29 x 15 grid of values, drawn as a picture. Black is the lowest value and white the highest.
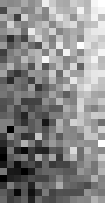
Ninth with the highest average: top right. Stripes: none. Ninth with the lowest average: bottom left. Slope: up to the top right. Grain: fine.
